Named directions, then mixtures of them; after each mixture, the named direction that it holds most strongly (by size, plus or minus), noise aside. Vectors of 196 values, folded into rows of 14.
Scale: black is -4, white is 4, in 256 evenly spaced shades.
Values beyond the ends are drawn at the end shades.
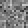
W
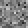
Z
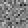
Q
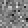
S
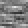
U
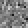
S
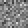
Q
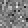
S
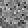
Z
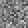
W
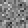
Q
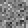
Q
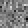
S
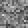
W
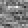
U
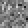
S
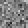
Q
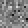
S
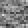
U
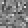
S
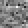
Z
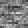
U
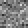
Q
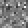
Z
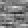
U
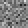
Q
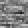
U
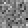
Q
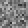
Z
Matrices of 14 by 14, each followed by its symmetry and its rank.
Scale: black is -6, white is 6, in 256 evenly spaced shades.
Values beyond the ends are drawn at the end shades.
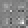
symmetric, rank three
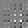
symmetric, rank one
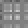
symmetric, rank one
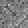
symmetric, full rank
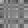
symmetric, rank one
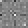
symmetric, rank three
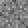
symmetric, full rank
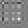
symmetric, rank one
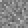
symmetric, full rank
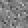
antisymmetric, full rank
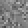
antisymmetric, full rank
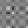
symmetric, rank one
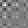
symmetric, rank one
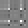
symmetric, rank one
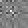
symmetric, rank three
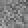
antisymmetric, full rank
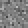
antisymmetric, full rank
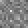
symmetric, rank three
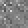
symmetric, rank three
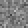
antisymmetric, full rank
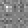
symmetric, rank three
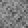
symmetric, full rank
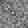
symmetric, full rank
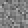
antisymmetric, full rank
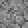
symmetric, full rank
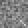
symmetric, full rank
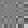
symmetric, rank one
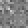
symmetric, rank three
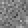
symmetric, full rank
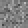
antisymmetric, full rank
